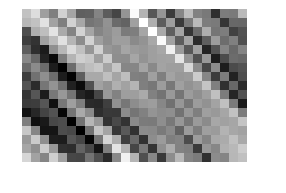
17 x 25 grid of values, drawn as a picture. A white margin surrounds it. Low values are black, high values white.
Grain: diagonal, down to the right. Ninth with the lowest average: middle left. Mirror symmetry: none. Average level on the scale: 50%.
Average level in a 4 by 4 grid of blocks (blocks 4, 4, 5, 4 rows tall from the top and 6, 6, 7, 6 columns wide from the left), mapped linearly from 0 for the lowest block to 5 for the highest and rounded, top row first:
5342 | 1541 | 0133 | 2224
